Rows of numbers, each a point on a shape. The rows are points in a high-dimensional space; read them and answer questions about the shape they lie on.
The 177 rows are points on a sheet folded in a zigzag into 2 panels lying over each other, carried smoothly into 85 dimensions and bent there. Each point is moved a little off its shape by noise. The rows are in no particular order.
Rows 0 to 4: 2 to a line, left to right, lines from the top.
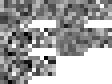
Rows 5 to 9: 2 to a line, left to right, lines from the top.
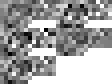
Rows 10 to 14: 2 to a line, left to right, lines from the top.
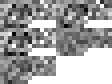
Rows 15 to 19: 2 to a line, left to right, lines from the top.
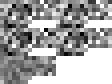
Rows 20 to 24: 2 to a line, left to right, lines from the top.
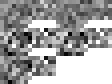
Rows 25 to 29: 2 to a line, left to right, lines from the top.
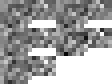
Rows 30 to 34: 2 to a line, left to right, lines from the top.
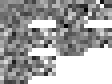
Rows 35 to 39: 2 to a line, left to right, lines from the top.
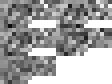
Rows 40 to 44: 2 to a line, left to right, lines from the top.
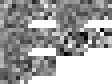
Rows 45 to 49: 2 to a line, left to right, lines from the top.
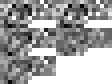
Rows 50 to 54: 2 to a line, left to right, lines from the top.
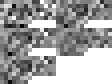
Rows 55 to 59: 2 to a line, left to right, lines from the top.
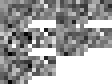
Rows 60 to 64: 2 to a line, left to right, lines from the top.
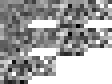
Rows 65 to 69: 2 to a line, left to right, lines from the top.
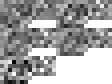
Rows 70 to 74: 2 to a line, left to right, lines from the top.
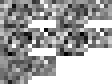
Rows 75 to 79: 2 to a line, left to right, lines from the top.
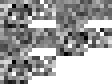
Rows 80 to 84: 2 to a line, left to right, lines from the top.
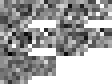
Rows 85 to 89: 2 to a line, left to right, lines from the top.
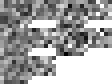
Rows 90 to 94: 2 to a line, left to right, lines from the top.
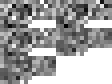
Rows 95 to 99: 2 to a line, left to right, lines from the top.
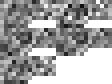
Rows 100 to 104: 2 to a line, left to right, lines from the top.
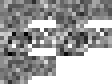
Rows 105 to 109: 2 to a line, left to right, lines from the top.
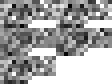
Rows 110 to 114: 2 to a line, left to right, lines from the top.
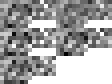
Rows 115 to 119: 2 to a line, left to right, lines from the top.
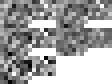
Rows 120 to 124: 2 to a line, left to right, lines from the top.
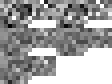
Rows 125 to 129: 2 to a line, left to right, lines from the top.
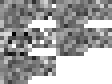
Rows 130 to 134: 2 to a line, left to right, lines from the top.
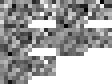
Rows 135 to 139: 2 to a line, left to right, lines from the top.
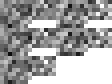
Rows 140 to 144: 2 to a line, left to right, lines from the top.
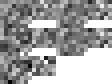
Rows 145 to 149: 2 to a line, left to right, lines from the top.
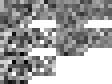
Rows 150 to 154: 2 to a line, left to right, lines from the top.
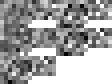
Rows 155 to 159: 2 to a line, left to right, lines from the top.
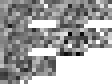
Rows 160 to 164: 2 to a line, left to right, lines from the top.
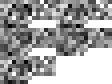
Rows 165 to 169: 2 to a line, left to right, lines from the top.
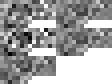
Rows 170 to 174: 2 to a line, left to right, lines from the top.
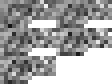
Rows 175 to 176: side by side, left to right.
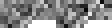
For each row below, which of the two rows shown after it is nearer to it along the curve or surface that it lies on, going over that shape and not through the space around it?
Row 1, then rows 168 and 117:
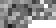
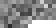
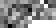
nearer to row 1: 117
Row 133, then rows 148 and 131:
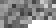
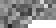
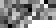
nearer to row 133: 148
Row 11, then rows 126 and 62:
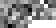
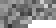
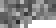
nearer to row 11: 62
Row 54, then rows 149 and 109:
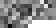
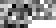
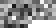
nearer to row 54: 109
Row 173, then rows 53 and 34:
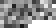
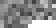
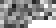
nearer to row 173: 53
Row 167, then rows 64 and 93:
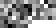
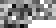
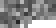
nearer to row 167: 64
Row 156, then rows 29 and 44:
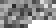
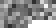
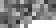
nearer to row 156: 29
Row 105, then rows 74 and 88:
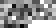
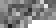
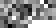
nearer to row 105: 88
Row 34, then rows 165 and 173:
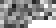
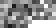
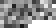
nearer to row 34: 165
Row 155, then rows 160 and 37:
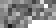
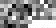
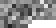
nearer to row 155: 160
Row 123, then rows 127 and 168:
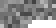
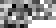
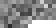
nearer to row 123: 168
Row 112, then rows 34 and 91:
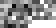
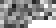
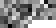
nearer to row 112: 34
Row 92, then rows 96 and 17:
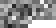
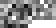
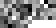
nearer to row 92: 96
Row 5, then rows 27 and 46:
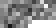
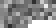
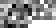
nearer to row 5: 27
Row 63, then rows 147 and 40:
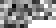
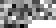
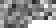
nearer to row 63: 40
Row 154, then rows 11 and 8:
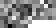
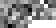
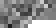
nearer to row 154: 8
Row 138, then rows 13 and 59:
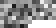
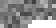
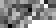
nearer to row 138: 13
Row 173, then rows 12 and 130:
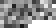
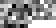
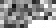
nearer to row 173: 12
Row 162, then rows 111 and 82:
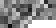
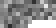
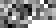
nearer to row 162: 82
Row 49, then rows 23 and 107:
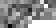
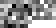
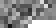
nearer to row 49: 23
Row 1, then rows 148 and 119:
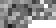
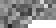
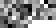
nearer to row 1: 119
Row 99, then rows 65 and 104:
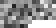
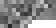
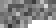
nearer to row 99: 65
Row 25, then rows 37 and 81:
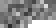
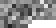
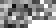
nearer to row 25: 81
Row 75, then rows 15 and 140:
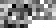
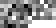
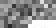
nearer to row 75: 15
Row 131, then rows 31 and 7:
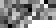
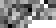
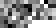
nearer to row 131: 31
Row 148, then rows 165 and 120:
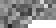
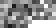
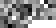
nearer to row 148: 120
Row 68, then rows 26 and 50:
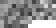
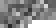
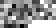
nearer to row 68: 50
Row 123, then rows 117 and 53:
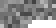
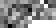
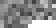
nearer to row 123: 53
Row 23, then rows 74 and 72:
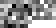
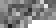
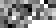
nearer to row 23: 72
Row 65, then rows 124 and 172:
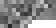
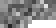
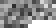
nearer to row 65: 172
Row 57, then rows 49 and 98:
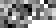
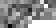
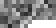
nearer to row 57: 49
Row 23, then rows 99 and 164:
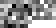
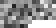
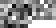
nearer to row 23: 164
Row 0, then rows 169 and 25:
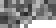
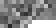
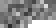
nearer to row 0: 169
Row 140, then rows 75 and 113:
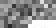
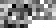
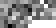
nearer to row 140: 75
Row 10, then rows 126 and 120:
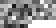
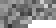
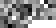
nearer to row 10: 126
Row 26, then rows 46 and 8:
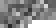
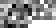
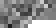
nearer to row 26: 46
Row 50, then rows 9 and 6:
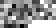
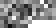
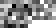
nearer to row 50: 6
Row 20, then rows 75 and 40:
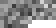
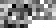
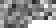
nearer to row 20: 75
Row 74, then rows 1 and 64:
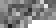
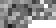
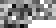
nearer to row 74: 1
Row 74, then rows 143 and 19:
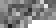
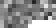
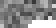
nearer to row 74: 143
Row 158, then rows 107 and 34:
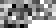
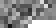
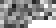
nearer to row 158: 34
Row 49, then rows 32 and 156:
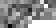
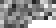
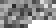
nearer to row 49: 32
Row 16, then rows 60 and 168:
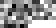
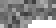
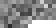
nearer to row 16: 168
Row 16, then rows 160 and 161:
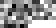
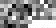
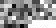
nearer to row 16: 161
